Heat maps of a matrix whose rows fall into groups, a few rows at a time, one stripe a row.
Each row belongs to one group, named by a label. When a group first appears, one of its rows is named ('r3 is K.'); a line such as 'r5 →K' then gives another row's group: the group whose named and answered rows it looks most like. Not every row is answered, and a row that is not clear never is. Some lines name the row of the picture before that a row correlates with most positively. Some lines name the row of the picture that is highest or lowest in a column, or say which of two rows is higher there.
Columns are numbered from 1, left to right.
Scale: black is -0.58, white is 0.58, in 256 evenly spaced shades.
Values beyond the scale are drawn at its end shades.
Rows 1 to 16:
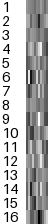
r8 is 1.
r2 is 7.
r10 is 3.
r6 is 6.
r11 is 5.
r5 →5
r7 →5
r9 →5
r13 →6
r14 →6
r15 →6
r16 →7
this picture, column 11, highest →16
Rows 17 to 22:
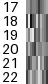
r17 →7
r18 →6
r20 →6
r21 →5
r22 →5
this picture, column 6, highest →18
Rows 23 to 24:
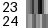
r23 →7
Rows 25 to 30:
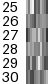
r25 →1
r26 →6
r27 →5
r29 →5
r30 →3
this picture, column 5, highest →27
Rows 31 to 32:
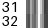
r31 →5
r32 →5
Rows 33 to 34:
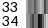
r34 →7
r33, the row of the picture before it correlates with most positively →31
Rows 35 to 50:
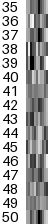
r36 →1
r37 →7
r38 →6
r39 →3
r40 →5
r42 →7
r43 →3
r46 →3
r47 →7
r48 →1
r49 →6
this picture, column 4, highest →36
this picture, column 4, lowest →39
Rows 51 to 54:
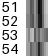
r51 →7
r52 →7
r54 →7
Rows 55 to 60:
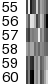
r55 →6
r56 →1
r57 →5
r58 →1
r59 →3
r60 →3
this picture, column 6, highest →55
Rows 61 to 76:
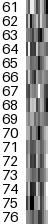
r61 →1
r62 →6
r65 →7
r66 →6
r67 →5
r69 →1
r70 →7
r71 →3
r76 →7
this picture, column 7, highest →67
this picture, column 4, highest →61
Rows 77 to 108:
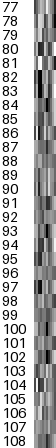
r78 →1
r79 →1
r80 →3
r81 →1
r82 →3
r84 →7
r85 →3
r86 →6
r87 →7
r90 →6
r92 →6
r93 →7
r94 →3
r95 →3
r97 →3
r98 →1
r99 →7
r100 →7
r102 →7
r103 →5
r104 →6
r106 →1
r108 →7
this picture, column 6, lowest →78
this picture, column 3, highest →81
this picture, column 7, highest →77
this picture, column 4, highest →81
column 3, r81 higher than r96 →Yes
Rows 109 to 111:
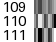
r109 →3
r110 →1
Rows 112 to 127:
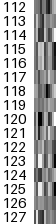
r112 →7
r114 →3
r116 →1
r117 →6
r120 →3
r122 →1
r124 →3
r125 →1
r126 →1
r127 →6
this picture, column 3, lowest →120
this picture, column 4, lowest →120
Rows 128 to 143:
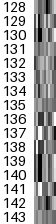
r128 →7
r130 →3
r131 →6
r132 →5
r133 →5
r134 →6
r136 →3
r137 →1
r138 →6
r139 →3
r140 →3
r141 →1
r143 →1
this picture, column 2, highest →138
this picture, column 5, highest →132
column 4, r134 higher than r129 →Yes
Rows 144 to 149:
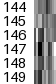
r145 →1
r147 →3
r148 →3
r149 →3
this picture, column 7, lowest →144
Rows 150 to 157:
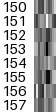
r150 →3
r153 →7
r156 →6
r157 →3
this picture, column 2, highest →156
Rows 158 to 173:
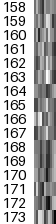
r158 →6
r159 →5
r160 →6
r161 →1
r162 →5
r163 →5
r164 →7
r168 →7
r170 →7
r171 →6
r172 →7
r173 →1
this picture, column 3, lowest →160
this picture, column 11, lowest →173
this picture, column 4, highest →166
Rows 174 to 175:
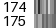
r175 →1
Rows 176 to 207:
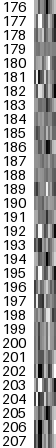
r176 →7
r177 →1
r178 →1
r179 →5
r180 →5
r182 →1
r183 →7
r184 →1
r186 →7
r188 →1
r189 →5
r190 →6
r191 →7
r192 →1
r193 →3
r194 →7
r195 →1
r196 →5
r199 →6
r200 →6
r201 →3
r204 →6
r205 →7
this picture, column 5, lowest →197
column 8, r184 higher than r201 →Yes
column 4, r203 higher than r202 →Yes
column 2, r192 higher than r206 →No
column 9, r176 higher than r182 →No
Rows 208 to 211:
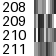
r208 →5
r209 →3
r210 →6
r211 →7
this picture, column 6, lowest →211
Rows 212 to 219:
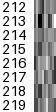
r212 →6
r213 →3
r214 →6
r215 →3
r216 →5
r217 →1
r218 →3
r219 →5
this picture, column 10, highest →213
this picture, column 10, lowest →217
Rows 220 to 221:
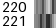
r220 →5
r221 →7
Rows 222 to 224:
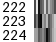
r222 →6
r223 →3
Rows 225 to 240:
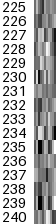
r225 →6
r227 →1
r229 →5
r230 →6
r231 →1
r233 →6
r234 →1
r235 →3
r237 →7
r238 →3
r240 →5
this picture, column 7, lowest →237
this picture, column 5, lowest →225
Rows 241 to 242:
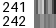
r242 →5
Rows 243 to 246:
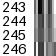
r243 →3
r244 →3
